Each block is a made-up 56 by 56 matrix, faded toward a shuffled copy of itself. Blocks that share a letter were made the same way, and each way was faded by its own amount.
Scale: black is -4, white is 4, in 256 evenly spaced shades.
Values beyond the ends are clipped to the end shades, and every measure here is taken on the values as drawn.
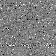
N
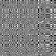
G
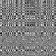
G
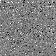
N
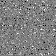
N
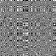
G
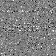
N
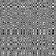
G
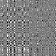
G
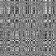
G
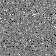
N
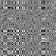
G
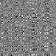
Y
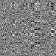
Y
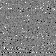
N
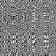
Y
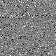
N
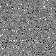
N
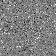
N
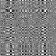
G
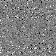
N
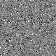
N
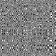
Y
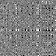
Y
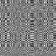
G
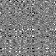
Y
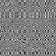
G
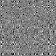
Y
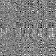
Y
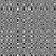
G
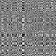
G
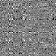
Y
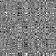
Y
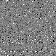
N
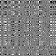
G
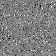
N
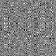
Y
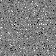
N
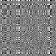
G
